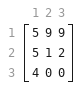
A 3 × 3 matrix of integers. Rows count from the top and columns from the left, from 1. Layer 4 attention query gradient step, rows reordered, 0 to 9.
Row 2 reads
5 1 2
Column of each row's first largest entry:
2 1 1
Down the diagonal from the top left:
5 1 0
